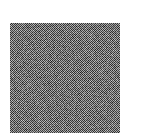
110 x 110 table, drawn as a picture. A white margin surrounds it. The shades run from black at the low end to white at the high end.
No overall slope runs across the table. A half turn leaves it unchanged. The values fall into two levels. The field is checkered.
